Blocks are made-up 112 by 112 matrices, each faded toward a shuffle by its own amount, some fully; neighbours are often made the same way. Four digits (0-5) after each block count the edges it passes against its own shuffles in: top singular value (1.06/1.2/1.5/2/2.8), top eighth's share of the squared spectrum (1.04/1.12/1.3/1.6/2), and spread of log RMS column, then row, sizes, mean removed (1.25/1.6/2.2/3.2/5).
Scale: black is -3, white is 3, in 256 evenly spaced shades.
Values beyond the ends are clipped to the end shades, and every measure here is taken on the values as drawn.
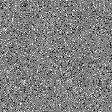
4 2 1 1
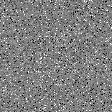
3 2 0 0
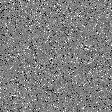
0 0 0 0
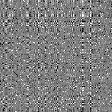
5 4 3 3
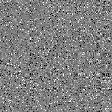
4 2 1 1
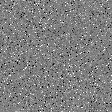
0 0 0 0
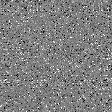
3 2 0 1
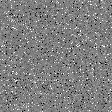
2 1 0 1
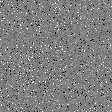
0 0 0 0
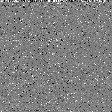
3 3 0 2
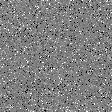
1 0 0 0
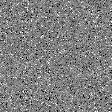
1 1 2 1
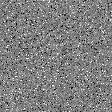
0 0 0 0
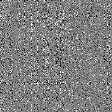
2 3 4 3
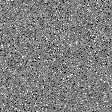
0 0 0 0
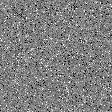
0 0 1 0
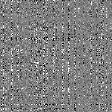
2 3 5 3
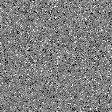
1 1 1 1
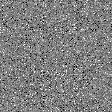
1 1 2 1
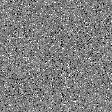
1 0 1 1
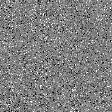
1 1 2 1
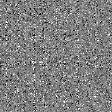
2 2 3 2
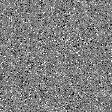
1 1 2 1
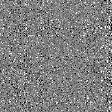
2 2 3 2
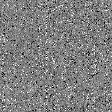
1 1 2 1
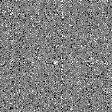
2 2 3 2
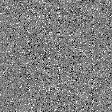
1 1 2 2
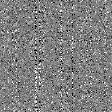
2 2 3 2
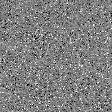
0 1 1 0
